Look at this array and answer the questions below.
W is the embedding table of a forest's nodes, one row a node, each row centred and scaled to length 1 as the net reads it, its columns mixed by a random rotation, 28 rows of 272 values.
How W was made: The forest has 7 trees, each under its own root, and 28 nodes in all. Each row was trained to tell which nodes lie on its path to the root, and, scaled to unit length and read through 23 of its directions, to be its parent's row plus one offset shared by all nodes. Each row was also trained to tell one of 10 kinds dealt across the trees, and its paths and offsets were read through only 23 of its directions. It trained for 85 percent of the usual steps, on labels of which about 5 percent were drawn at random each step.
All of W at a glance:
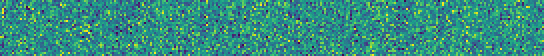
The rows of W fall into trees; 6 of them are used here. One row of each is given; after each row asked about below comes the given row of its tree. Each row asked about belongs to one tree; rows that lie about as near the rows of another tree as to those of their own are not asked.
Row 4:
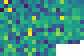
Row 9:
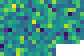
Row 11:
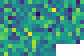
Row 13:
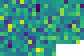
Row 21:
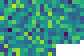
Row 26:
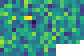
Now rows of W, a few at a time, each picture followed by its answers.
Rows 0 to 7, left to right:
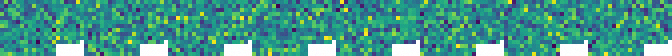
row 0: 4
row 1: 9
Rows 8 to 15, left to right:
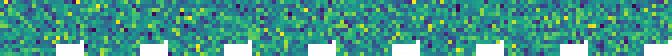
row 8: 4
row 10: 26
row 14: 26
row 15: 26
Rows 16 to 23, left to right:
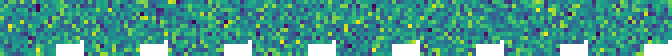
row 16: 13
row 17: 4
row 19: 9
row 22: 21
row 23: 21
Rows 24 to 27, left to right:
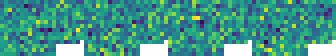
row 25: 9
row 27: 9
